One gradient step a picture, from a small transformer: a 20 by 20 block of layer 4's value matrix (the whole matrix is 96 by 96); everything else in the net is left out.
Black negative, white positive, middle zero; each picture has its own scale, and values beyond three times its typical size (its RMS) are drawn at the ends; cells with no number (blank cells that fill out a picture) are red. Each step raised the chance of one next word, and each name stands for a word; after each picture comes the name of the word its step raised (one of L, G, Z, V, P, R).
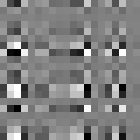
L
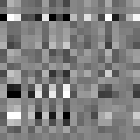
L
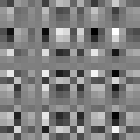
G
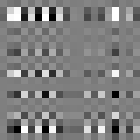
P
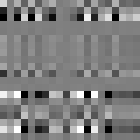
P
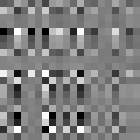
G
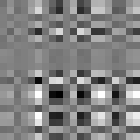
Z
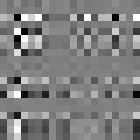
P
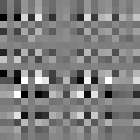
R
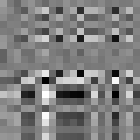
Z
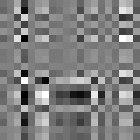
Z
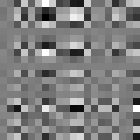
L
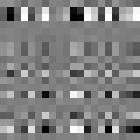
P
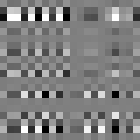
P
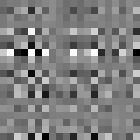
L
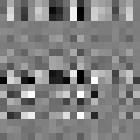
R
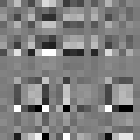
L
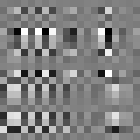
G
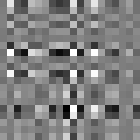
L
